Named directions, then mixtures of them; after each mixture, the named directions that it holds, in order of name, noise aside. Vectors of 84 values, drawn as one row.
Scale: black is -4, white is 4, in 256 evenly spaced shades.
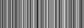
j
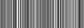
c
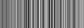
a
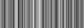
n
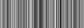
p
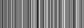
a, j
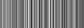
a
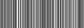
c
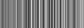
a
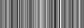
c, p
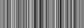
p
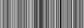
p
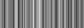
n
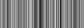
p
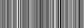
c, p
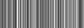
c, j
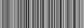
a, p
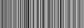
a, c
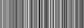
a
